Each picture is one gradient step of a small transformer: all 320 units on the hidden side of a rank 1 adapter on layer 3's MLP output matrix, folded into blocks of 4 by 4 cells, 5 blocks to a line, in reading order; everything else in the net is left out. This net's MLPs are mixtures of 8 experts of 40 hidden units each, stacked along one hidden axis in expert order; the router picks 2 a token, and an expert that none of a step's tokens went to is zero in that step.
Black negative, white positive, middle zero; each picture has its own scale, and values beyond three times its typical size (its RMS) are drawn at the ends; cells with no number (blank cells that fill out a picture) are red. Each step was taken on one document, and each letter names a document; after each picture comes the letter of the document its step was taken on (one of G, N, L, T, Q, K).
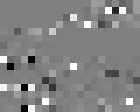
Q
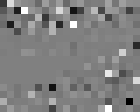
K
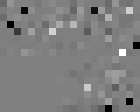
K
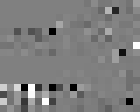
Q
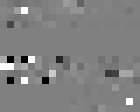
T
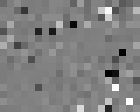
K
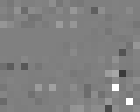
K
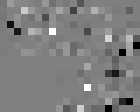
K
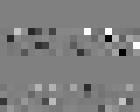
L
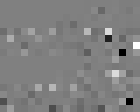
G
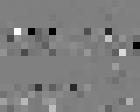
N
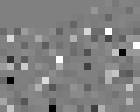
G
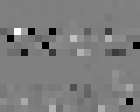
N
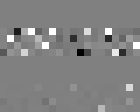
L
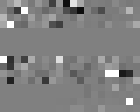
T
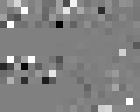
T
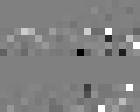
L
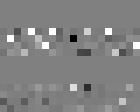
L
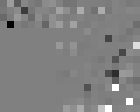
K
